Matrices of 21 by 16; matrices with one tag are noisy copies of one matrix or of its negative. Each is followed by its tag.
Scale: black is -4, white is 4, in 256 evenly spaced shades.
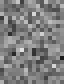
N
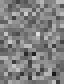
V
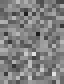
V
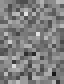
V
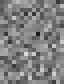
V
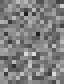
V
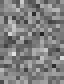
N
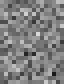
V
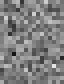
N
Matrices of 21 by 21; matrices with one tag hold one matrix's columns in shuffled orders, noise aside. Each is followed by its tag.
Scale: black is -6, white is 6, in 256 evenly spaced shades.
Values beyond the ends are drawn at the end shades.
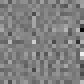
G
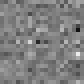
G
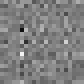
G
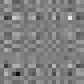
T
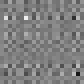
T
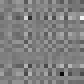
T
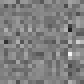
G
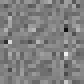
G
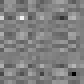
T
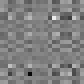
T
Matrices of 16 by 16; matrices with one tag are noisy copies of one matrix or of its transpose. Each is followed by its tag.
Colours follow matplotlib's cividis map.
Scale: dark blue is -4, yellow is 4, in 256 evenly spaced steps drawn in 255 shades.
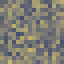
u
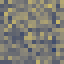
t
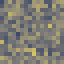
u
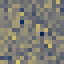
t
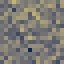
t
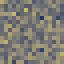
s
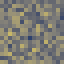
t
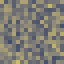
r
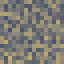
s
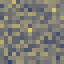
r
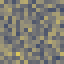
r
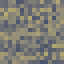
u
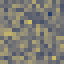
t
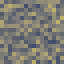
r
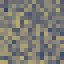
t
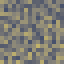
s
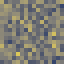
r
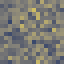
t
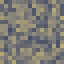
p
